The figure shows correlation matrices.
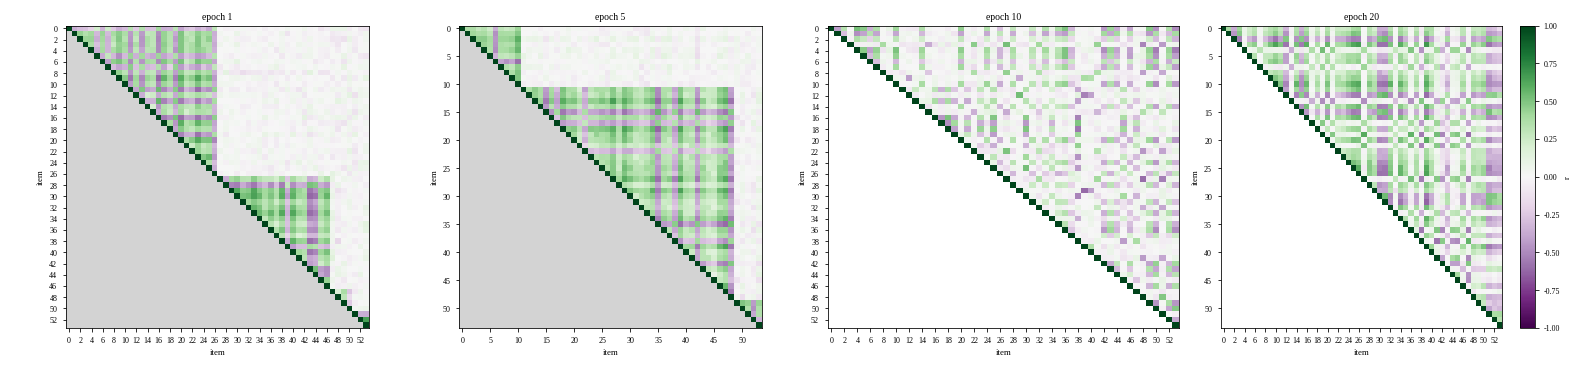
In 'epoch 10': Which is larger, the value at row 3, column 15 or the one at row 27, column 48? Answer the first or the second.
the first
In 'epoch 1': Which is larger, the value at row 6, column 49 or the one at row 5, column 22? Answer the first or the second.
the first
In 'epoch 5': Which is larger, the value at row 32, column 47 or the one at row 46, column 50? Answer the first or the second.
the first
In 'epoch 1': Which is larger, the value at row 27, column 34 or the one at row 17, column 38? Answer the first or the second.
the first
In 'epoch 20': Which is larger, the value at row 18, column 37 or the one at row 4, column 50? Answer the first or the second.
the first
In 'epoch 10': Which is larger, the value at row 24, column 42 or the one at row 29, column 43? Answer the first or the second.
the second
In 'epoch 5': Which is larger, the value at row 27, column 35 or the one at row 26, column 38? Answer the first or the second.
the second
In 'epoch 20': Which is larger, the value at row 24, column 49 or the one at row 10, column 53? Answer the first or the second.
the first
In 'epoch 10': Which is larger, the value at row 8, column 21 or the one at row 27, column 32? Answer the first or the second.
the second
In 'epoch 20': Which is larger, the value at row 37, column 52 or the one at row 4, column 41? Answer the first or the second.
the second
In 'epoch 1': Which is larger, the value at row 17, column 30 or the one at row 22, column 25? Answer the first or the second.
the second
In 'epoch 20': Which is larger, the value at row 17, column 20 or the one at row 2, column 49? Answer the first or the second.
the first
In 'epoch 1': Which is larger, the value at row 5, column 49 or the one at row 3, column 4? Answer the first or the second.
the second
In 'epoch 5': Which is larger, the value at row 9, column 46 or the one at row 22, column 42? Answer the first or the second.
the second
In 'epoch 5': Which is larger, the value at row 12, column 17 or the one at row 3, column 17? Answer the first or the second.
the second
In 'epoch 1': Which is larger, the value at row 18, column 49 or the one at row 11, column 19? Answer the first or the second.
the second
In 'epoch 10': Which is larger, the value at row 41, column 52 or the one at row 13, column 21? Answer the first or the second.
the first
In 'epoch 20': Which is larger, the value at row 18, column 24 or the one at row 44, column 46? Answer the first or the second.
the first
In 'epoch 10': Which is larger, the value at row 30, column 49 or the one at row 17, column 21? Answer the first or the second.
the second
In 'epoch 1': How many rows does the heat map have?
54
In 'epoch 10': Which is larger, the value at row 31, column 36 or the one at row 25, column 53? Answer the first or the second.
the first
